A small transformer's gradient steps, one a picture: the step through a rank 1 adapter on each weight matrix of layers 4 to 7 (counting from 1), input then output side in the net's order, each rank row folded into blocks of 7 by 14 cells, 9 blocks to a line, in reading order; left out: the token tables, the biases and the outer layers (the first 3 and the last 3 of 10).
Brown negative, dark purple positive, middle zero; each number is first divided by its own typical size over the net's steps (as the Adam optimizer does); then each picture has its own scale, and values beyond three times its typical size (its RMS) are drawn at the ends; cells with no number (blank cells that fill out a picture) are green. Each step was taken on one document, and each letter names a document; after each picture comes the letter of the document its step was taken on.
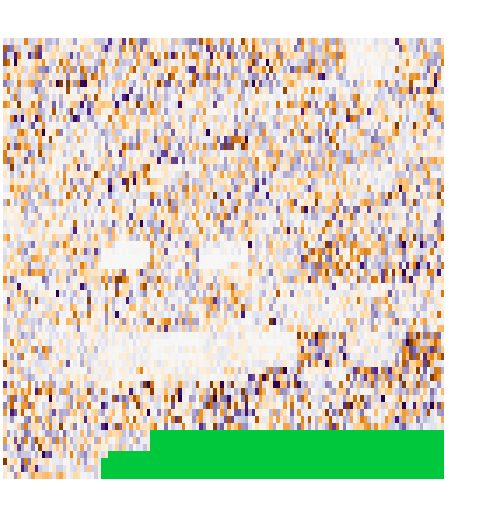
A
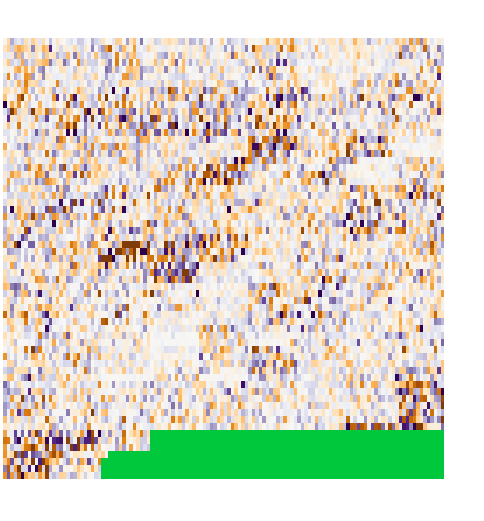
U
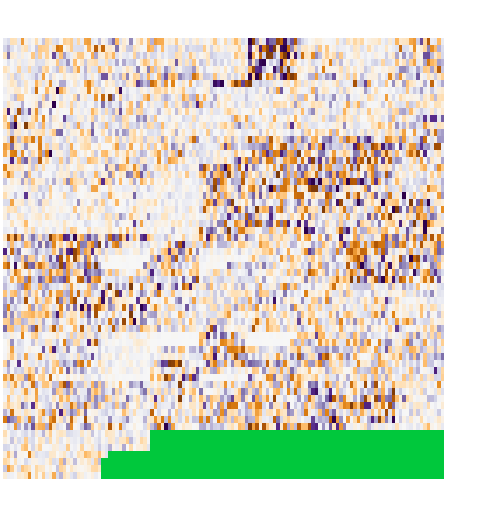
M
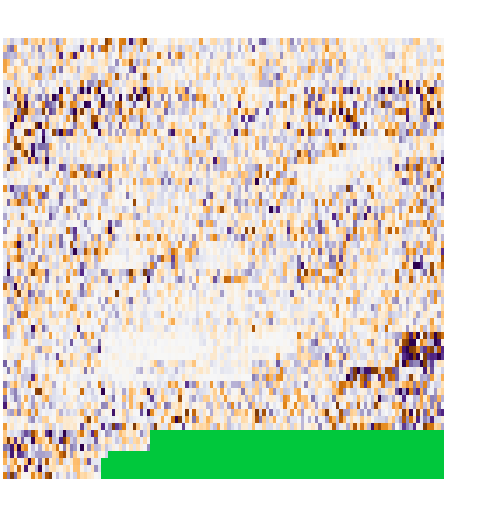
A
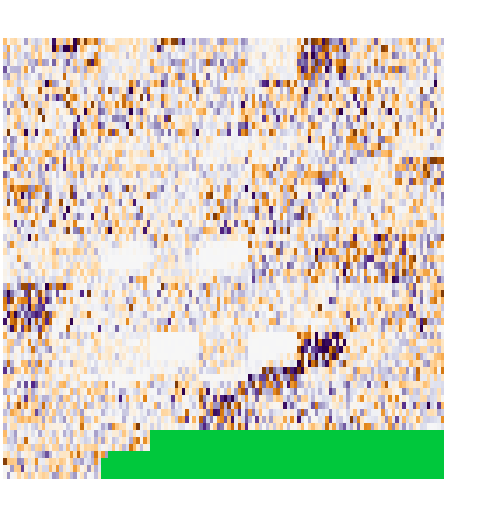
A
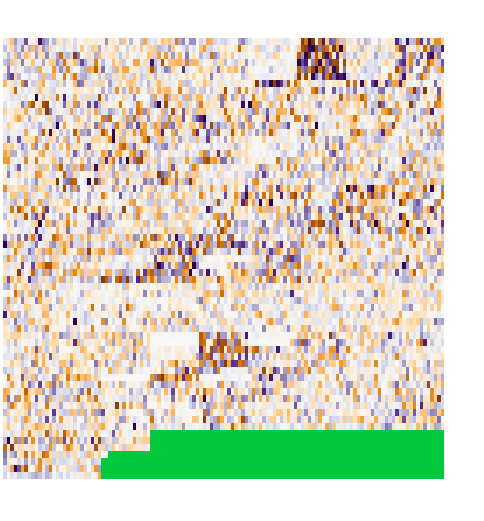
U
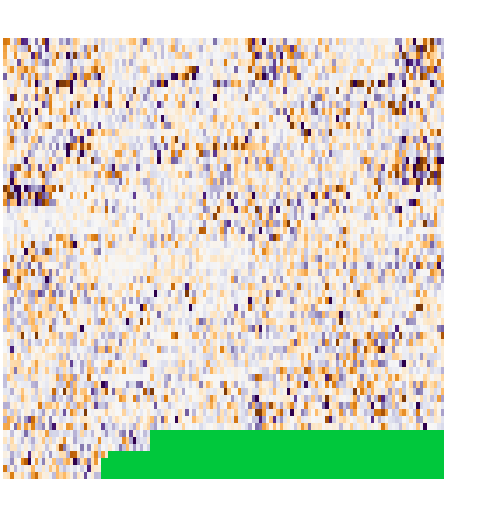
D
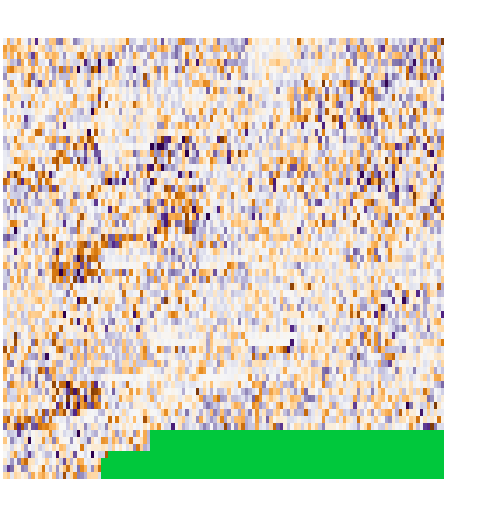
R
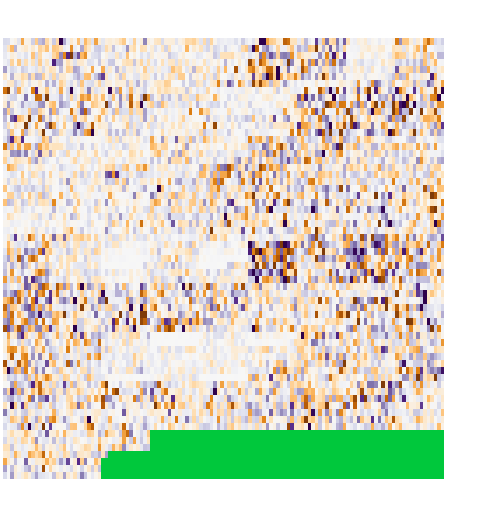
D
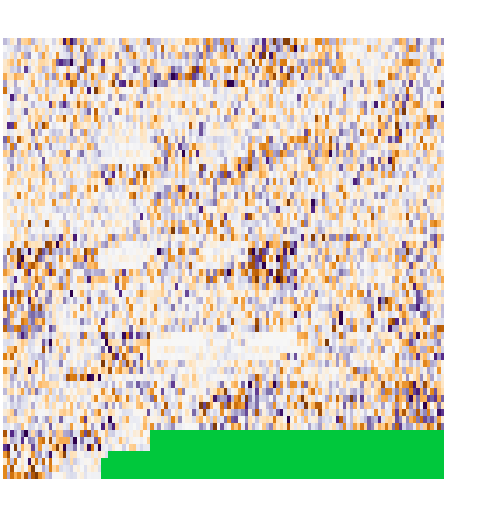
M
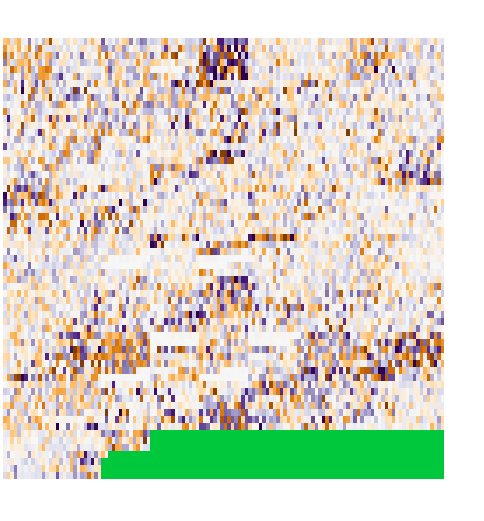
R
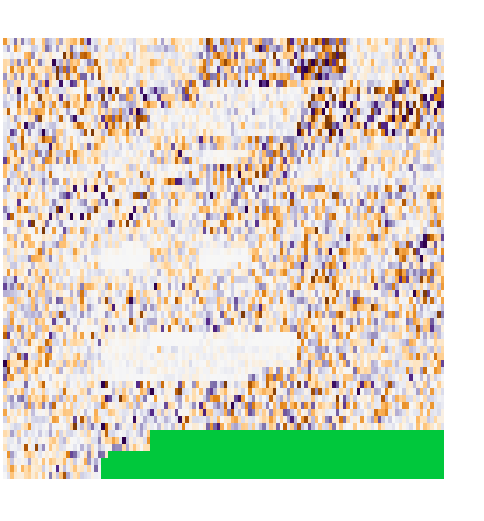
M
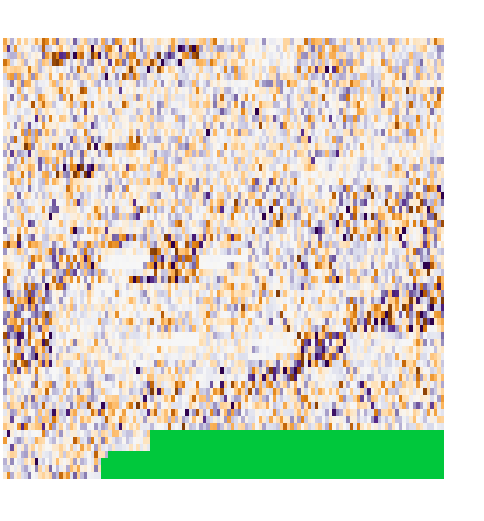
A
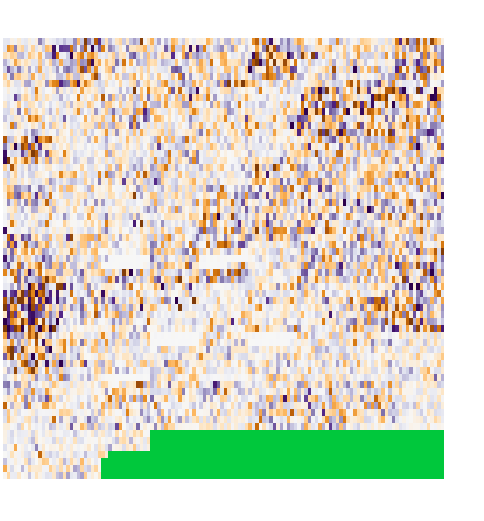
M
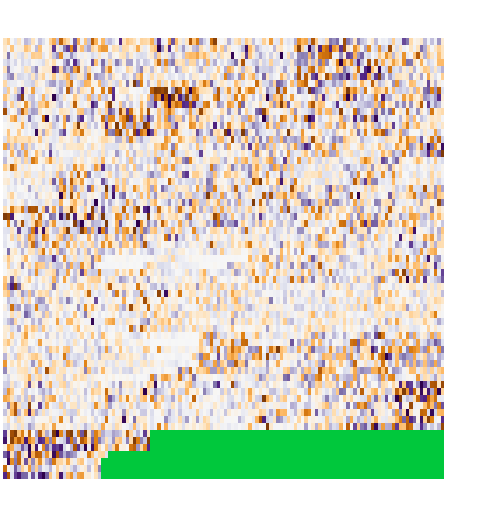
U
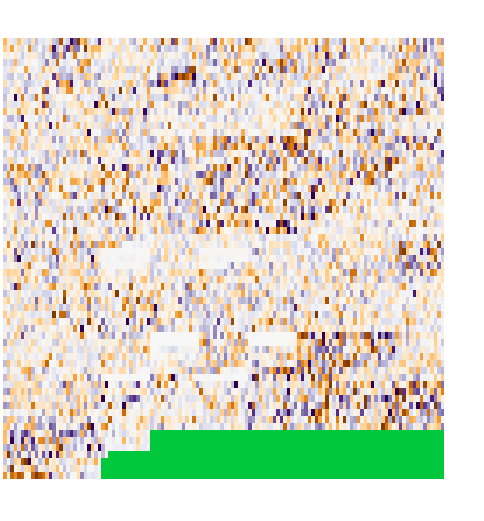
D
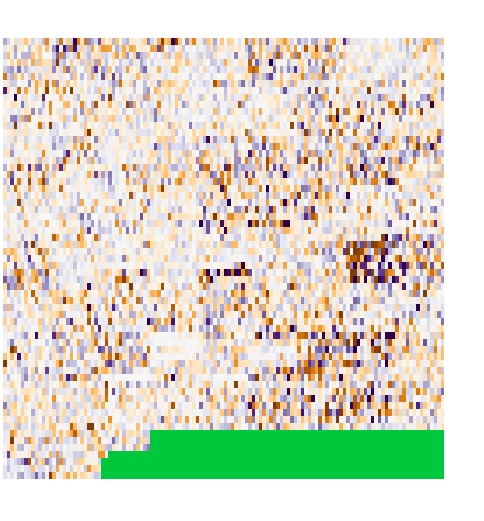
D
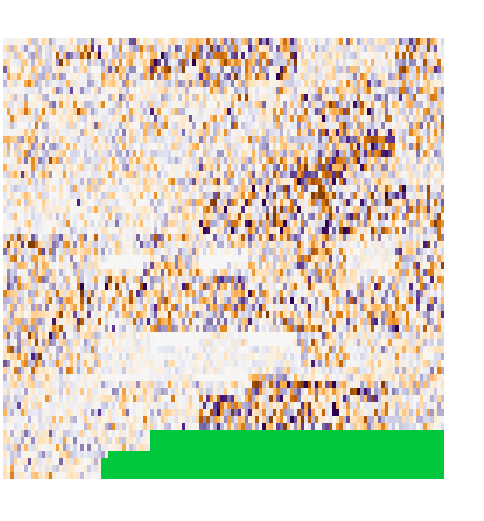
M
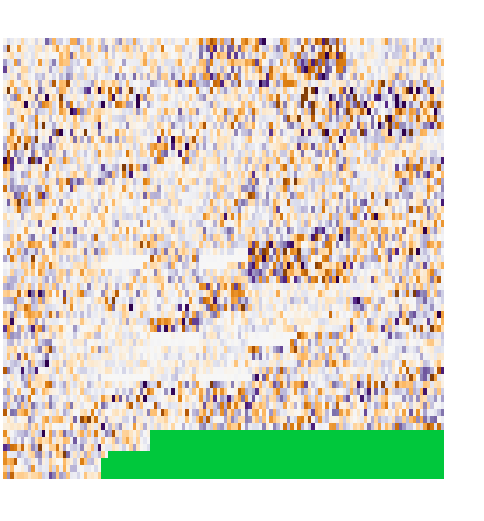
A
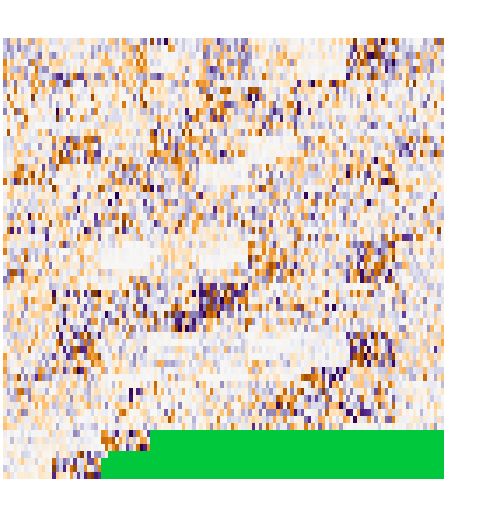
R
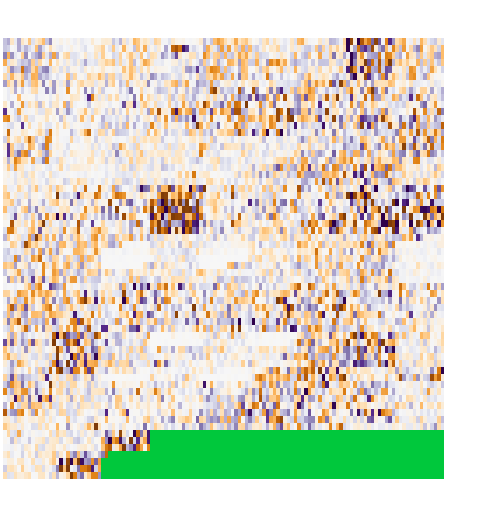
R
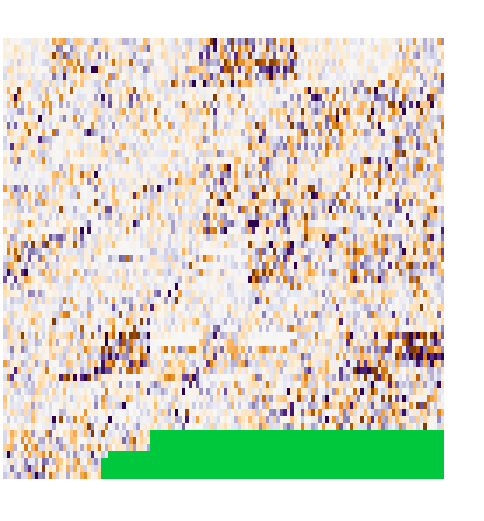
D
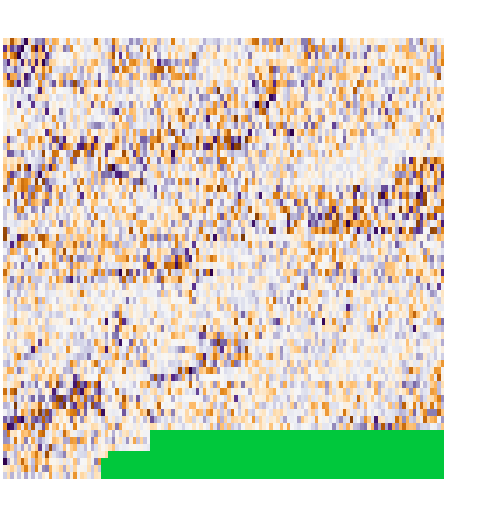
U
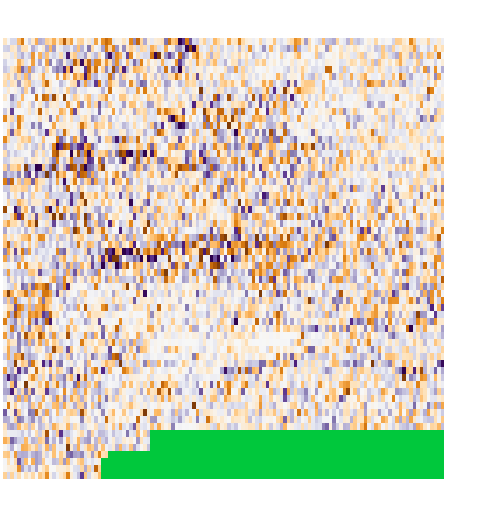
U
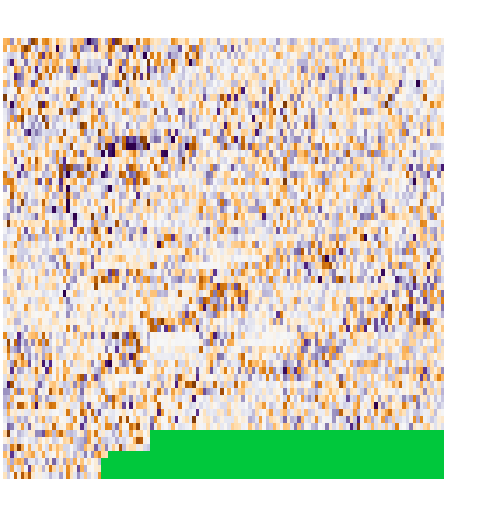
U
